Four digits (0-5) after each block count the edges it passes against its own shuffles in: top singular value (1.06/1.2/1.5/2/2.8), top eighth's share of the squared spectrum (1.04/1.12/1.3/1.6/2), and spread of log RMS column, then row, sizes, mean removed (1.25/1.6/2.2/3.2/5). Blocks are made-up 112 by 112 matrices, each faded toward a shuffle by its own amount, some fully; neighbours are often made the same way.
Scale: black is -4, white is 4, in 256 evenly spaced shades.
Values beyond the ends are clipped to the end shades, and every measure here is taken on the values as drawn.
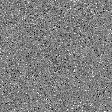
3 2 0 0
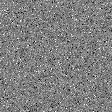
1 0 0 0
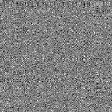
4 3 2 2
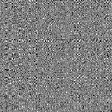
5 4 3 3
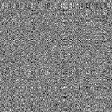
5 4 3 3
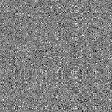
4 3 2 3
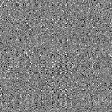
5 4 2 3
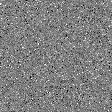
1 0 0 0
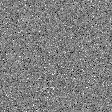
1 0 0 0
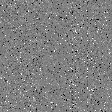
1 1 1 0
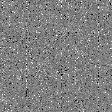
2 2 2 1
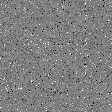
1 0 0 0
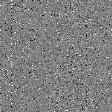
2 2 2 0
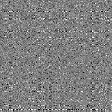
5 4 2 3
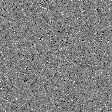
2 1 0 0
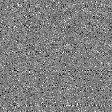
4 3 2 2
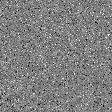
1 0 0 0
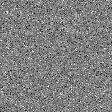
3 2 0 1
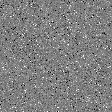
0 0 1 0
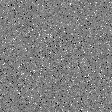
0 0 0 0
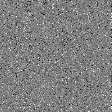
1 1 2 0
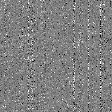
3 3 3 0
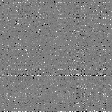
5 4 2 2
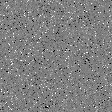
1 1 0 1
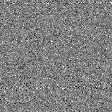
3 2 0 2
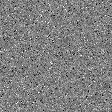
0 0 0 0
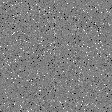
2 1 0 0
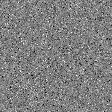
0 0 0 0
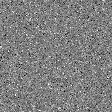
1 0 0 0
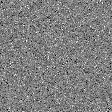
2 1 0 0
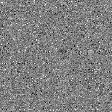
3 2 1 2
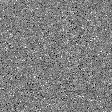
2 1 0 0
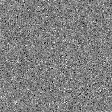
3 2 0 1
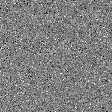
2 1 0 0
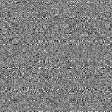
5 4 2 4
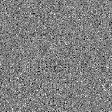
3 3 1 2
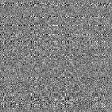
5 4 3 4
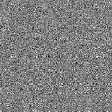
4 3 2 3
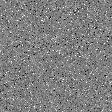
1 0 0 0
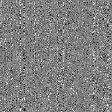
4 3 3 1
